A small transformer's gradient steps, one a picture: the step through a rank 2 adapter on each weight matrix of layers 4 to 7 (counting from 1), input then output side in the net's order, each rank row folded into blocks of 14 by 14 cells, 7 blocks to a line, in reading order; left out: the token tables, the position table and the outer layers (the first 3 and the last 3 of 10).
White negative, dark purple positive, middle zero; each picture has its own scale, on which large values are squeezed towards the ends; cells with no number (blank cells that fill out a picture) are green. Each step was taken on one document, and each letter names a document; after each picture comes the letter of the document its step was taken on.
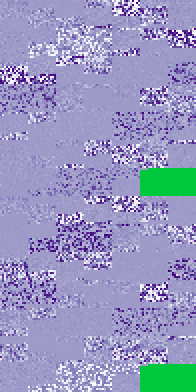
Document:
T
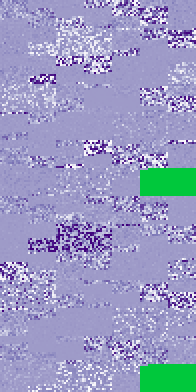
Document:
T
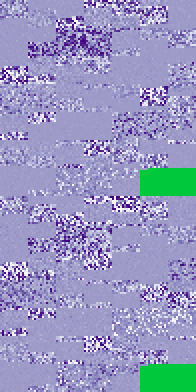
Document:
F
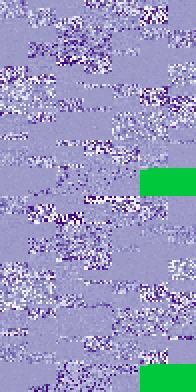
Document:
F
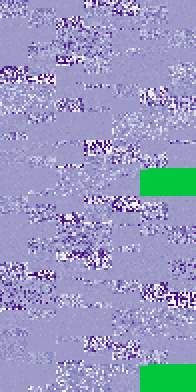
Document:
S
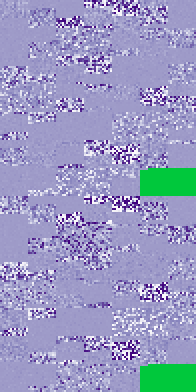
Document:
S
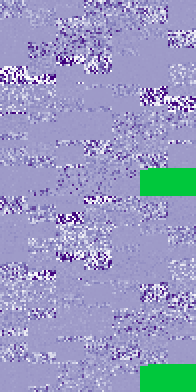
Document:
F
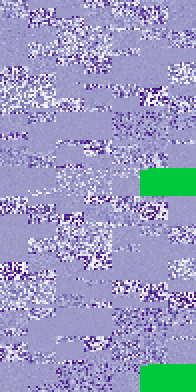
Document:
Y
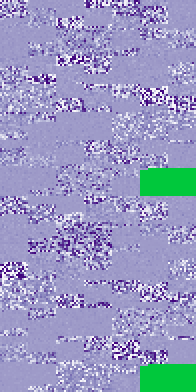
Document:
S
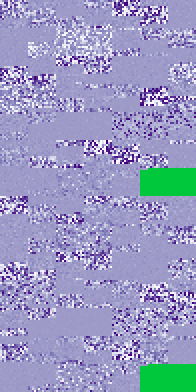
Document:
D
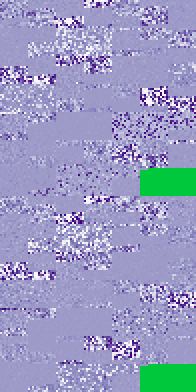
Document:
D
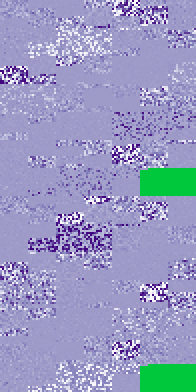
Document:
T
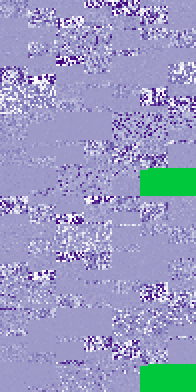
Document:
D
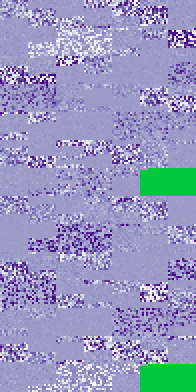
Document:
T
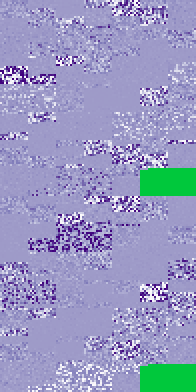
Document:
T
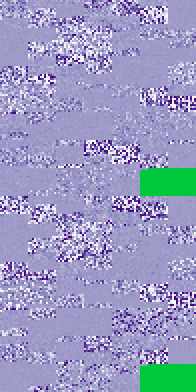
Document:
S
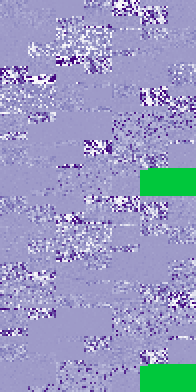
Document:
D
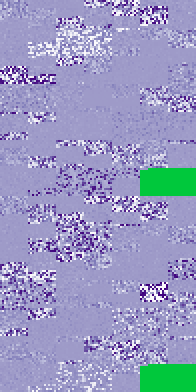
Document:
T
